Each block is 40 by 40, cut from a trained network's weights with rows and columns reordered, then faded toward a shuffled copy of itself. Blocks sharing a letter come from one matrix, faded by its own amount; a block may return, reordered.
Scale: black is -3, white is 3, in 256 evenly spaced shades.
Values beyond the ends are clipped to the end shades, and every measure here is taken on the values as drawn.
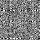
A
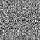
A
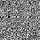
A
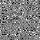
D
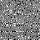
D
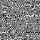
D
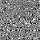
D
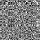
A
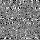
D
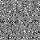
D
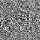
A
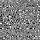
D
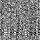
A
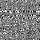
D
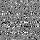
D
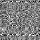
A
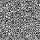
A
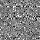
D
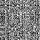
A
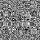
A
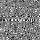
D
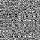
A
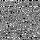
D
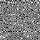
D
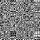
A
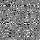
D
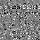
D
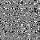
D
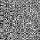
A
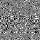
D
